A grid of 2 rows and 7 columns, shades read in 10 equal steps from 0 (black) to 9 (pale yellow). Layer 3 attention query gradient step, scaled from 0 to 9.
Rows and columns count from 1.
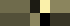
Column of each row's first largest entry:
5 4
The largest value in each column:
4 4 4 5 9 5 5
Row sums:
32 18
